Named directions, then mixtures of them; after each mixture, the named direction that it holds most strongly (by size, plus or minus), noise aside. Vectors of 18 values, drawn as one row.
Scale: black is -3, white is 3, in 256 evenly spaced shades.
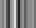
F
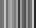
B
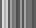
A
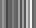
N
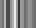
F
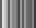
A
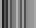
A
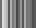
A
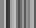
F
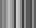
F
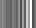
N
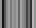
N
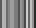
B
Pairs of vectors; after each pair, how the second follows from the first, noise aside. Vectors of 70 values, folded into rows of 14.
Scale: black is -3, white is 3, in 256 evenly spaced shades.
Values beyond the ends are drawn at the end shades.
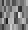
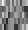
shuffled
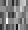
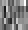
shuffled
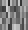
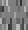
partly zeroed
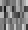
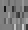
partly zeroed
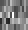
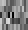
negated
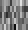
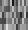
reversed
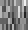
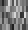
shuffled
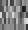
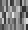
copied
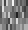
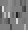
partly zeroed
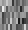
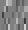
partly zeroed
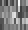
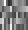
shuffled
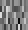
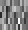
negated
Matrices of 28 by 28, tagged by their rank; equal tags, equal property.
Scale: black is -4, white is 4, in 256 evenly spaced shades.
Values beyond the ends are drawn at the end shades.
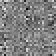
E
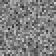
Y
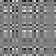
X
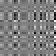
X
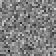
Y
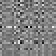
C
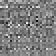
E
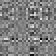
C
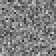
Y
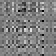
C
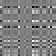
X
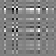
X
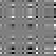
X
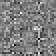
E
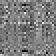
E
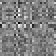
C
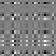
X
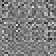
E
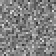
Y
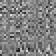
E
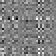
C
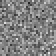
Y
